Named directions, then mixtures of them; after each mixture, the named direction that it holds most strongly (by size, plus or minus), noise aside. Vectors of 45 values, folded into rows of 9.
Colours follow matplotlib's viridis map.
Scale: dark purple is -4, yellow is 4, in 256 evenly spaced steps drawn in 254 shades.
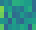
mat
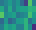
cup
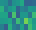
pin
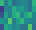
mat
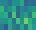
pin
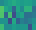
mat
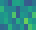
pin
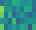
mat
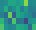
pin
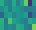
cup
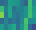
cup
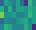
cup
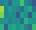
mat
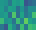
pin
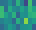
cup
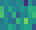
cup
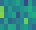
cup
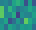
pin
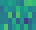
pin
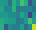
cup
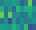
cup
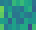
mat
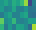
cup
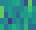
cup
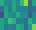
cup
